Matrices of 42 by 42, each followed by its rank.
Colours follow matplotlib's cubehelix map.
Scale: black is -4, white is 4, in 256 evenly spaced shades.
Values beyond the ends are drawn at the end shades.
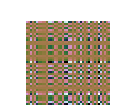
one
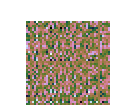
five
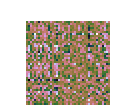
five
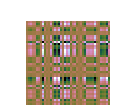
one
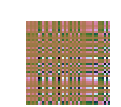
one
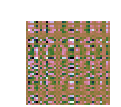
two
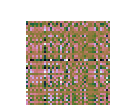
three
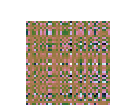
two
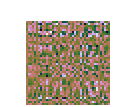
five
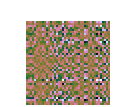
three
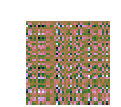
two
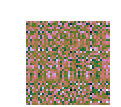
five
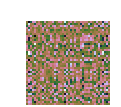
five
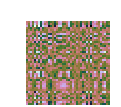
three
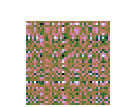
three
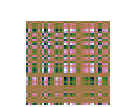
one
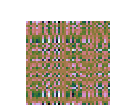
two
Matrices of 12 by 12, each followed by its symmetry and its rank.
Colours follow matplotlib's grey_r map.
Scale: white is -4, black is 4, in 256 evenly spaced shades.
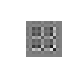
symmetric, rank one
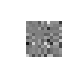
antisymmetric, rank two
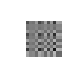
symmetric, rank one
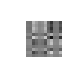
neither, rank one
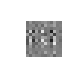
neither, rank two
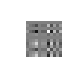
neither, rank one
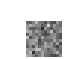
neither, full rank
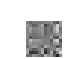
antisymmetric, rank two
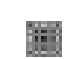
symmetric, rank one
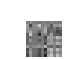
neither, rank two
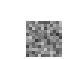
neither, full rank
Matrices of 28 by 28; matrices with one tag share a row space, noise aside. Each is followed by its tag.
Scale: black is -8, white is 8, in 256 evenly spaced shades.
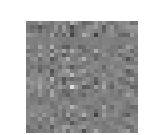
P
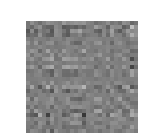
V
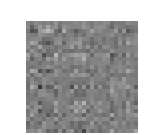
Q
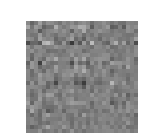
Q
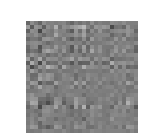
Q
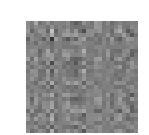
V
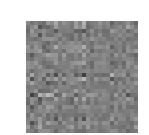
Q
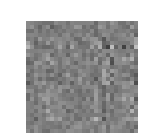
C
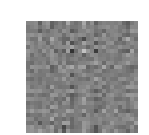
P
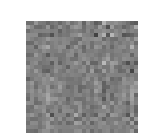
C
